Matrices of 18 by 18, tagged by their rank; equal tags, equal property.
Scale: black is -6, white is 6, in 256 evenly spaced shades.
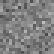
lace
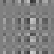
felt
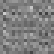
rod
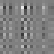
felt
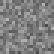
lace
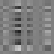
felt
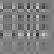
felt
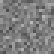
lace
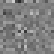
rod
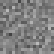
lace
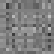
rod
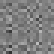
rod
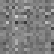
rod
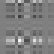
felt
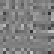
rod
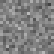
lace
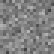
lace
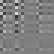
felt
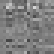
rod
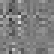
rod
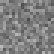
lace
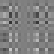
felt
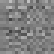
rod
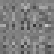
rod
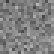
lace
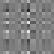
felt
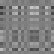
felt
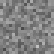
lace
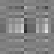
felt
